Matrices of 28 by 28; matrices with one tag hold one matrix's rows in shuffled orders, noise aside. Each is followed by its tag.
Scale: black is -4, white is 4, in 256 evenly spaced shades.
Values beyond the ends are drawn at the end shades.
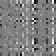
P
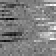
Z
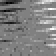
Z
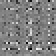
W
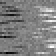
Z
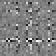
W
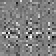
W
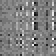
P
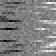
Z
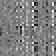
P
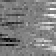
Z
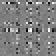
W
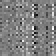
P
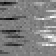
Z
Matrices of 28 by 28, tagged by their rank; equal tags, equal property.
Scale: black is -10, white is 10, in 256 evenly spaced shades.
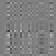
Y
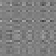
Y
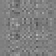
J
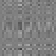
Y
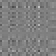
Y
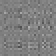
J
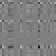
Y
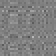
J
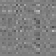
J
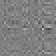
J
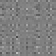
J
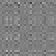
Y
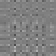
Y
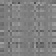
Y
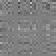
J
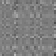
J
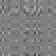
Y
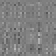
J
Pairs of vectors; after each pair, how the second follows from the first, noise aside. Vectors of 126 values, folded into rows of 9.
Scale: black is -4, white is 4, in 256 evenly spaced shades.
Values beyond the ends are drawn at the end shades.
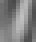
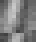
wrapped around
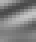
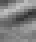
negated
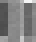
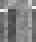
wrapped around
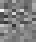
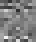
wrapped around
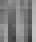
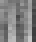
negated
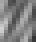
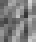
wrapped around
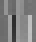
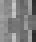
wrapped around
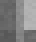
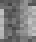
wrapped around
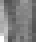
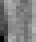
negated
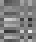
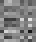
negated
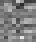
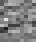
wrapped around
